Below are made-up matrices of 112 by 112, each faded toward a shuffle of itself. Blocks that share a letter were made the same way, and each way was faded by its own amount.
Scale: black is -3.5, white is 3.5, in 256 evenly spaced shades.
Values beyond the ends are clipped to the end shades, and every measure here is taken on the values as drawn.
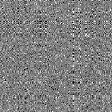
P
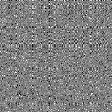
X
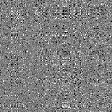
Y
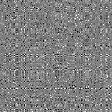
X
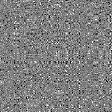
Y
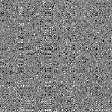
Y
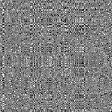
X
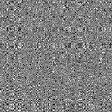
P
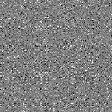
Y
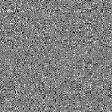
Y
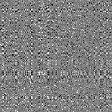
X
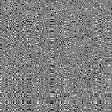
X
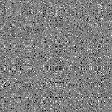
Y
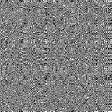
P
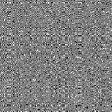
X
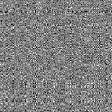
P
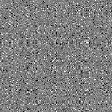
Y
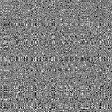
X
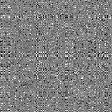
X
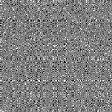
X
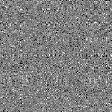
Y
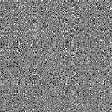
Y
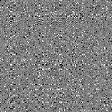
Y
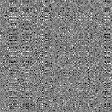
P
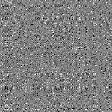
Y
